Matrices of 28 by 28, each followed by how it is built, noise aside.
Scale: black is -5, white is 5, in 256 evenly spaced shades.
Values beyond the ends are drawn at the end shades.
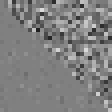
upper triangular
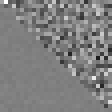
upper triangular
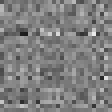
low rank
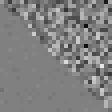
upper triangular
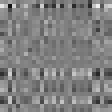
low rank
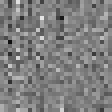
low rank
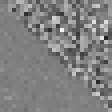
upper triangular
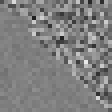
upper triangular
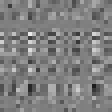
low rank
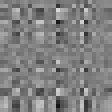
low rank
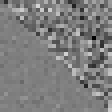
upper triangular
